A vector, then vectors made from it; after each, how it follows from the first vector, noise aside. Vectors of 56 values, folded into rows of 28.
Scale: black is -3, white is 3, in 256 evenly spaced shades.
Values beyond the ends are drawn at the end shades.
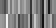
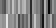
copied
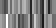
copied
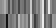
negated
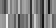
copied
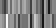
copied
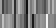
wrapped around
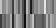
wrapped around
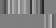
partly zeroed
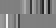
partly zeroed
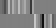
partly zeroed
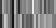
wrapped around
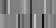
partly zeroed
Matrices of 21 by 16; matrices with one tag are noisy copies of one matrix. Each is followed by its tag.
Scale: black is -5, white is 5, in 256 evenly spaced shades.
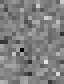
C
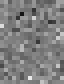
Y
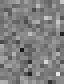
C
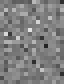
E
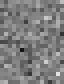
C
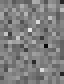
E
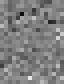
Y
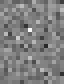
E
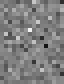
E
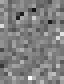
Y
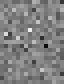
E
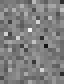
E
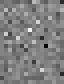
E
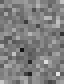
C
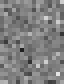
C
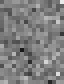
C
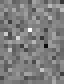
E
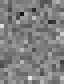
Y
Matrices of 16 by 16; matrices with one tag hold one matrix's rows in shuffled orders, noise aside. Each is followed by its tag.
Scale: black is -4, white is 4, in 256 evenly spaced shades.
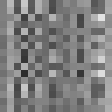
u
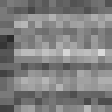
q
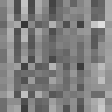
u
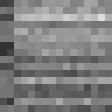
q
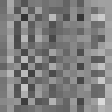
u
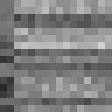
q
